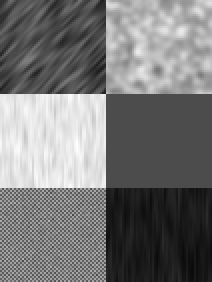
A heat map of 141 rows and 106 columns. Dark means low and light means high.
The table splits into 3 rows of 2 panels. Panel 1,1: low, slanting up to the right. Panel 1,2: high, blotchy. Panel 2,1: very high, streaked downward, faint in contrast. Panel 2,2: low, flat. Panel 3,1: middling, checkered, strong in contrast. Panel 3,2: very low, streaked downward, faint in contrast.
